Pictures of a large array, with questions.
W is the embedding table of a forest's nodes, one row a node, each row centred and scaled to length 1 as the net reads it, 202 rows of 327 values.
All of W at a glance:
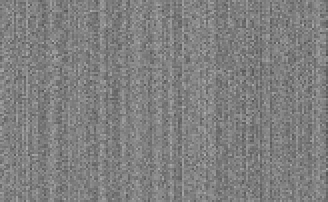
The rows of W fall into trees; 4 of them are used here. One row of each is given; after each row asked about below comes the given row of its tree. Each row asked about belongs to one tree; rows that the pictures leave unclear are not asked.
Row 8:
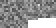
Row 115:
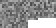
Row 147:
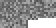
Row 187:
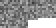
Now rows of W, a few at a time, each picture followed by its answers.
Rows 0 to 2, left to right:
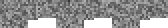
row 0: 187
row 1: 147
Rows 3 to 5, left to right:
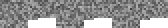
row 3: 8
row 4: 187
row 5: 147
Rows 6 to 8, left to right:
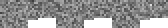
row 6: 115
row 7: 147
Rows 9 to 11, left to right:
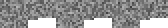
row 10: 115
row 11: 115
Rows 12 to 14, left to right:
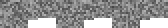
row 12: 8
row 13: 147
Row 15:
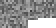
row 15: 187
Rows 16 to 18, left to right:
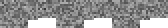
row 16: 187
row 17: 187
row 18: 147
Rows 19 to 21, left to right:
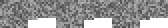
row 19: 8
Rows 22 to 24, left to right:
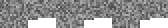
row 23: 147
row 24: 147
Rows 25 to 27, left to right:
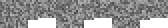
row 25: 147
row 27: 147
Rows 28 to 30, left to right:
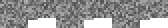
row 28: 187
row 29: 8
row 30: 147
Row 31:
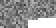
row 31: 8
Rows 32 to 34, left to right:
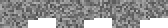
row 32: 115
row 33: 187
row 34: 8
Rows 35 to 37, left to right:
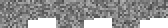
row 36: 8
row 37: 115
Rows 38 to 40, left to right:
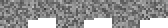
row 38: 8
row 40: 147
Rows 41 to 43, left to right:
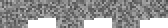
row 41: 115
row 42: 8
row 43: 8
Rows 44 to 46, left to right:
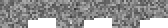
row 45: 187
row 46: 187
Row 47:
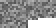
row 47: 147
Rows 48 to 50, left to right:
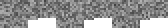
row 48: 8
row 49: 147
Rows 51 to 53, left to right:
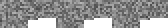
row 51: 115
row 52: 115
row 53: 115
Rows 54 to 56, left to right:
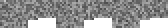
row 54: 147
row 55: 147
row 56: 8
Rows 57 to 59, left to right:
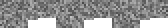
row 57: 8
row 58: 8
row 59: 115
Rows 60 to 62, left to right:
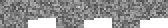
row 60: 8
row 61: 115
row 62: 115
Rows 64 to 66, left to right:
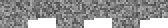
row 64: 8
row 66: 187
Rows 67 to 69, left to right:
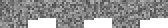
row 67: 147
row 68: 115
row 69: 147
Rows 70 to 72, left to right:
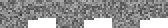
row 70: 147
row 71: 147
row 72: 147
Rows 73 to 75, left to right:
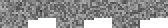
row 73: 115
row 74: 147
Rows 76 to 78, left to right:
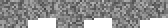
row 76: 8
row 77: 115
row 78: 8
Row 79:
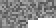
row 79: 115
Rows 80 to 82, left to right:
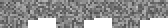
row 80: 147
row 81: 147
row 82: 147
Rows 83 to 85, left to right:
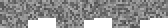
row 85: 187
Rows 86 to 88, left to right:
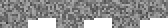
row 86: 115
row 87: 115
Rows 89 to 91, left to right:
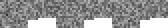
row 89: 115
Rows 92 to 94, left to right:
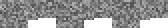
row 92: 115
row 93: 147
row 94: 8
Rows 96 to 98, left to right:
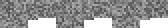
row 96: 147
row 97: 147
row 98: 8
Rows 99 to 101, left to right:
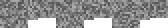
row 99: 8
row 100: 147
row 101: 115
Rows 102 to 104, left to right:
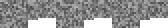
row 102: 147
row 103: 147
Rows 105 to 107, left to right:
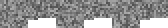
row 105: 115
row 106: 147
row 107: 115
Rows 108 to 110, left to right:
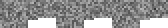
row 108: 147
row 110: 8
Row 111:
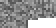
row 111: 147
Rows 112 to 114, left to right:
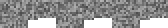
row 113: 147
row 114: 187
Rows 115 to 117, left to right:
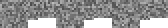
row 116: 187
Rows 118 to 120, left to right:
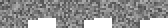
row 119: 147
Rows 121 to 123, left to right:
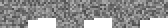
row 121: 187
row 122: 147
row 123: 147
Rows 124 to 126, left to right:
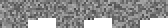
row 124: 115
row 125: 147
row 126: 147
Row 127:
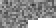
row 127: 115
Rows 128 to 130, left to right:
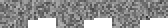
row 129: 115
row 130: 115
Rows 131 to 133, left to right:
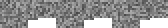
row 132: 147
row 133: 115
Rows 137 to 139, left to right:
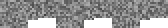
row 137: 115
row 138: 147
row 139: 147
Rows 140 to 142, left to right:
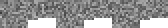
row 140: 115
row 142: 147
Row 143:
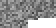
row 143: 115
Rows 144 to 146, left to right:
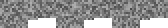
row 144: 8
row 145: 147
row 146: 147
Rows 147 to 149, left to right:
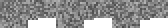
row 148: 115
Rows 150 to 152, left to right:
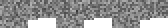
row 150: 8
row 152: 115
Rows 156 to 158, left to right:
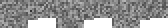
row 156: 187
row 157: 115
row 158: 115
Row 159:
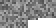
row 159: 147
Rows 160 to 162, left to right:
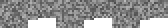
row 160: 8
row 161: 115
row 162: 187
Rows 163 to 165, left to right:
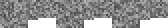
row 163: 147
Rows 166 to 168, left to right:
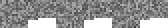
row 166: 115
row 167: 147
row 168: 147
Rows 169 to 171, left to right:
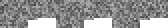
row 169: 187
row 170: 8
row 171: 115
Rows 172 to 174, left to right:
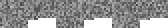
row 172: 115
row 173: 147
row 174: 115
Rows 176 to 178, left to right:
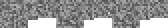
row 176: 147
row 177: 187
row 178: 187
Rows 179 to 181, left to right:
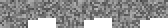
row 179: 147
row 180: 147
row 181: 115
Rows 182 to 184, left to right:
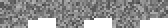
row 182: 147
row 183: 115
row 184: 8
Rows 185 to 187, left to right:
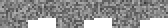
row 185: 115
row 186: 115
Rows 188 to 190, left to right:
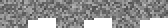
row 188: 187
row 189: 147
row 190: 8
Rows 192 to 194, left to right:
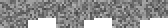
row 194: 8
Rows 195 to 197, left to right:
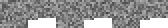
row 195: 147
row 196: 115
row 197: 147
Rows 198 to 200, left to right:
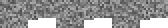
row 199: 187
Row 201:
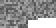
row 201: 187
